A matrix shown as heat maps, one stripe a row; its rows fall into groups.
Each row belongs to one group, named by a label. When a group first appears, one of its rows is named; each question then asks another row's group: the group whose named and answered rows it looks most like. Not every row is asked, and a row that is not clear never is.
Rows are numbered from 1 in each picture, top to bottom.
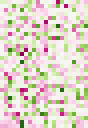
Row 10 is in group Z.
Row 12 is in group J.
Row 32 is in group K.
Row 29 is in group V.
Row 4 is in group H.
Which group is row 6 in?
H
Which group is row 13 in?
H
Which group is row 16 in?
K
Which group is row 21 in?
H
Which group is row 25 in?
H
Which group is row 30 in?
J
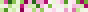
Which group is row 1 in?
H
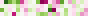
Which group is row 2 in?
Z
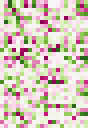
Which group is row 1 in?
H
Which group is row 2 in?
H
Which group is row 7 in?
Z
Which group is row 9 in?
J
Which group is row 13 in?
Z
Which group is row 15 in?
J
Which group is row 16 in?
K
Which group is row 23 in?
H
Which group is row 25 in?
V
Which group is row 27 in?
V
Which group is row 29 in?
J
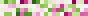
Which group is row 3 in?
Z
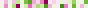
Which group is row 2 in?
V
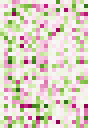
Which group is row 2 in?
K
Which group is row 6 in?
H
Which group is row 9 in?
Z
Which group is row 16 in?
H
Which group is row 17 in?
V
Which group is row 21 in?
J
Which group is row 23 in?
Z
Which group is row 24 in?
Z
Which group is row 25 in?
Z
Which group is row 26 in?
J
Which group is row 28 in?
K
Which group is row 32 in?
H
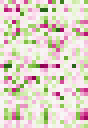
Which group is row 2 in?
V
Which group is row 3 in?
V
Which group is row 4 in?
K
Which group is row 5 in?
V
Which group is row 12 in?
Z
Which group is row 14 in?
Z
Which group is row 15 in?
J
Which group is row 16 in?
H
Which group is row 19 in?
J
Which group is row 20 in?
V
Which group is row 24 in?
Z
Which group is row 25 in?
Z
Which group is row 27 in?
Z
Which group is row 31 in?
V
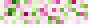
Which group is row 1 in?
Z
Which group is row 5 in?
Z
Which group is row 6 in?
Z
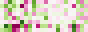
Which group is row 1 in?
H
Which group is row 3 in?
H
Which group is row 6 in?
K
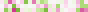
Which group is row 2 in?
J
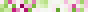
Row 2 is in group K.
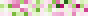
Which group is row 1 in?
J
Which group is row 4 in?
Z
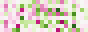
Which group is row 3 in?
Z
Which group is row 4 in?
V
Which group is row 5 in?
K
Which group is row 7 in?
V
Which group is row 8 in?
Z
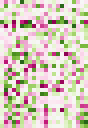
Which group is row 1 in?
K
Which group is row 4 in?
J
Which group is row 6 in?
Z
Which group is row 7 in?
K
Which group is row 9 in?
V
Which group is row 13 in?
H
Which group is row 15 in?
Z
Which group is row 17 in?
V
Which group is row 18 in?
H
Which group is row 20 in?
H
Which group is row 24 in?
V
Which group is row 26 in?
H
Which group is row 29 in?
J
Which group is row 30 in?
H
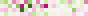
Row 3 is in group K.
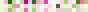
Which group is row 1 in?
H
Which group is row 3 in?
H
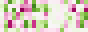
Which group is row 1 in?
H
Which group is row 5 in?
J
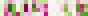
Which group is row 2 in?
H
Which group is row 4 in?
J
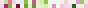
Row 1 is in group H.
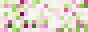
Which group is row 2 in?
J
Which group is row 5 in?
Z
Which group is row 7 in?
H
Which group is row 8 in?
Z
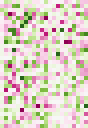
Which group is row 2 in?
Z
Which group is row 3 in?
Z
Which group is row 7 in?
K
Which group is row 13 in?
J
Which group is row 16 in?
H
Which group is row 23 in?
V
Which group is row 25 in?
H
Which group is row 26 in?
H
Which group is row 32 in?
V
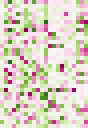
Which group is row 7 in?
K
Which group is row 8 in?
H
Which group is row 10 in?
V
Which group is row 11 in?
H
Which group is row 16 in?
H
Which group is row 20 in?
K
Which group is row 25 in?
V
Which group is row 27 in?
Z
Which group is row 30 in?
V
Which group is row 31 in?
Z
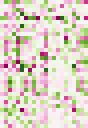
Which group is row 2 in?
V
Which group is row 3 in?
Z
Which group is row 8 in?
J
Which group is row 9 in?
J
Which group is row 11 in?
J
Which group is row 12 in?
J
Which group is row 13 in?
Z
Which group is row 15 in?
V
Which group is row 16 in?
J
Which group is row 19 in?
K
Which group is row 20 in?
H
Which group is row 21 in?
H
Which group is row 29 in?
H
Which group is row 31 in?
K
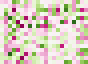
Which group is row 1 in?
Z
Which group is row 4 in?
V
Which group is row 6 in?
V
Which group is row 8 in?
J
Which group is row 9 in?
H
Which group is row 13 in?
J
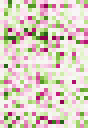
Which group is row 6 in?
Z
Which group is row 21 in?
V
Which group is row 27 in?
Z
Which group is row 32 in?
H
